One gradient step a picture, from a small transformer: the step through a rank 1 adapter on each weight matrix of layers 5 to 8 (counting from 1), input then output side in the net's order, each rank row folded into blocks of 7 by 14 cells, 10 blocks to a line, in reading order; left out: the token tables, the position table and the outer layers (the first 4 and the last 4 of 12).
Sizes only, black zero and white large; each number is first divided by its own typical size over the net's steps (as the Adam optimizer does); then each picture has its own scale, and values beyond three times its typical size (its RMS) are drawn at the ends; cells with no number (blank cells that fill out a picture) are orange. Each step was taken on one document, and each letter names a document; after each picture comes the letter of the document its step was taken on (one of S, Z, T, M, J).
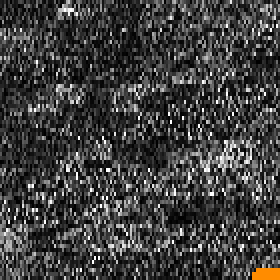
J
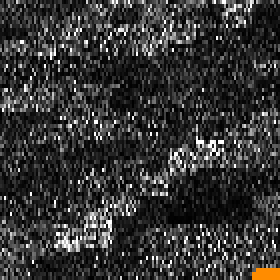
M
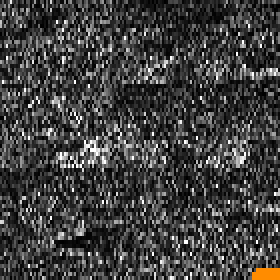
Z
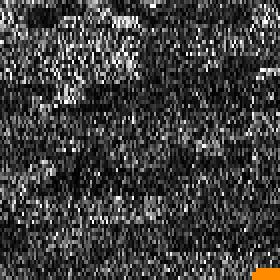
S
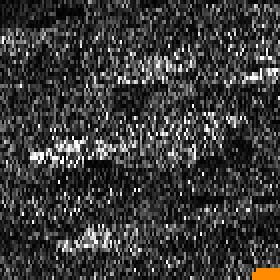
S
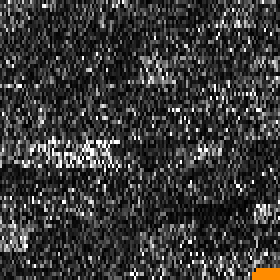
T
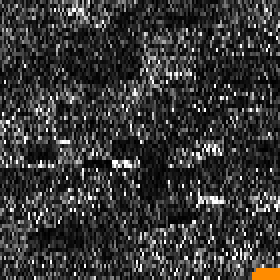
T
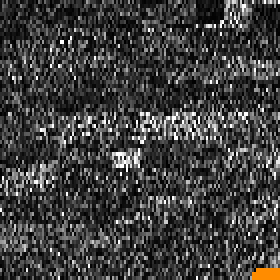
Z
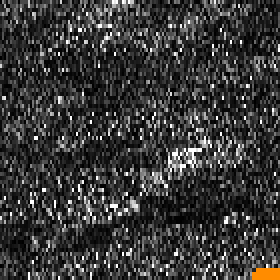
M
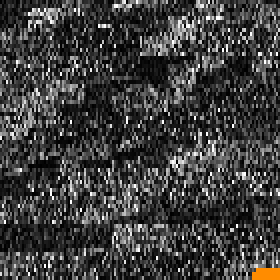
J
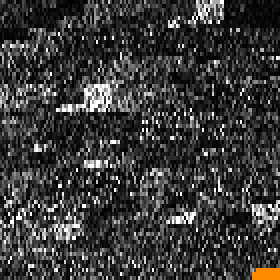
Z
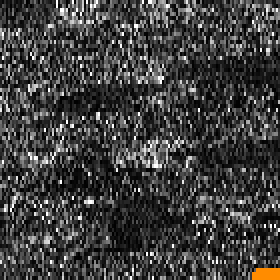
S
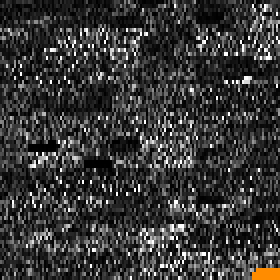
S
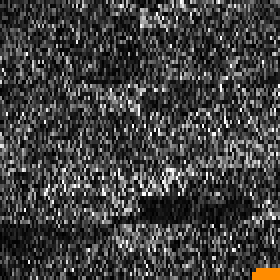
J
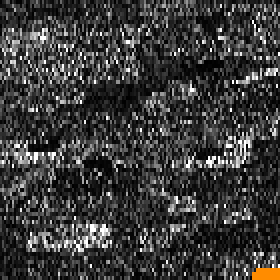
S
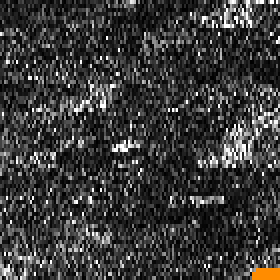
T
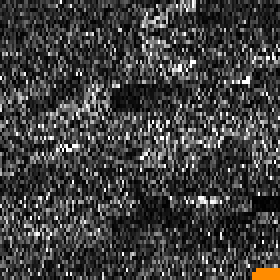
S
